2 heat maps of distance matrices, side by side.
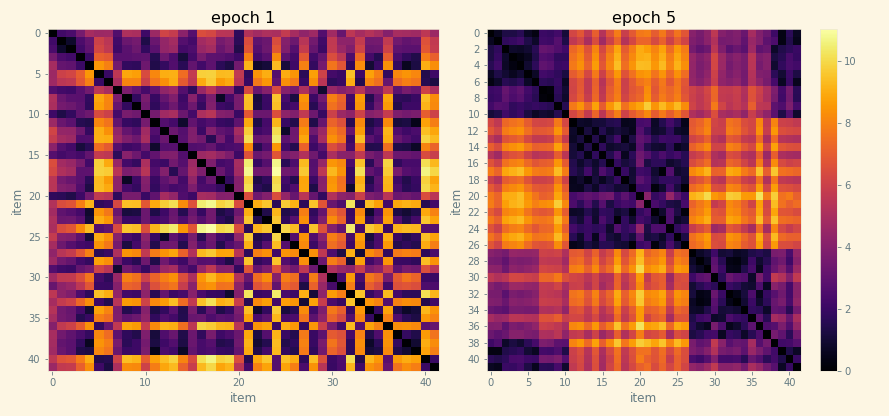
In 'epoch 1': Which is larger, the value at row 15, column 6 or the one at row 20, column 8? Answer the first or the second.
the first
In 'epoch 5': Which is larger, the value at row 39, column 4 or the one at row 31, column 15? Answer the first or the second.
the second
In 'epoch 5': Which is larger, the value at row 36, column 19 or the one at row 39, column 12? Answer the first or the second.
the first
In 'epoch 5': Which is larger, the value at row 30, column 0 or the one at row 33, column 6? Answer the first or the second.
the first
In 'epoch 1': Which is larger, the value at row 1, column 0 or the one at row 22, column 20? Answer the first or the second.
the second
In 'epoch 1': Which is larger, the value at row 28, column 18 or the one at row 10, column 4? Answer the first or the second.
the second
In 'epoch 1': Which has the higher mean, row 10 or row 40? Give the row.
40
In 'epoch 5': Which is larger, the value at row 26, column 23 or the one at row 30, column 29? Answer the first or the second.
the second
